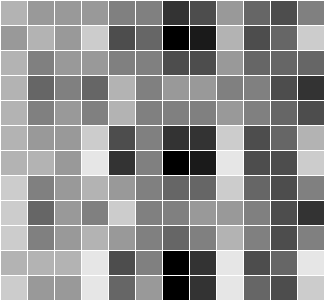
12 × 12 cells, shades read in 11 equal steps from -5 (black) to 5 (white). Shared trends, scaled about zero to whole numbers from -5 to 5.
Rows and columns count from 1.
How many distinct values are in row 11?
7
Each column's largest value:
3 2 2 4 3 1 1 1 4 0 -1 4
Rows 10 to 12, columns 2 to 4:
0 1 2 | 2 2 4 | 1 1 4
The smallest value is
-5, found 4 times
